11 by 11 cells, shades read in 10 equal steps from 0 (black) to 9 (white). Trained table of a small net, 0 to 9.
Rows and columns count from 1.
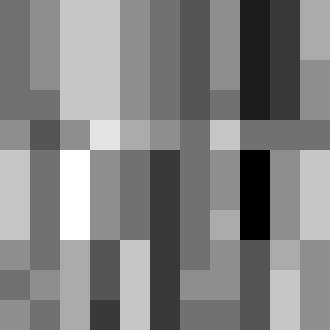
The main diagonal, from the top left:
4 5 7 7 6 2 4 6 3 7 5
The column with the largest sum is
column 3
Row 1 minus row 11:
-1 1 1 5 -2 2 -1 1 -2 -5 1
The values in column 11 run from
4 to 7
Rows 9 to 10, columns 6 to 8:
2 4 5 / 2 5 5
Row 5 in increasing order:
3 4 4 4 4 5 5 5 6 7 8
